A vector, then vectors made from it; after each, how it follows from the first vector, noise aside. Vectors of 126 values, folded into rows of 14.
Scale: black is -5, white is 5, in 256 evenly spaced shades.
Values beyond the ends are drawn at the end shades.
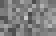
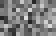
scaled up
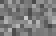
sign-scrambled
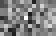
scaled up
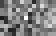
scaled up
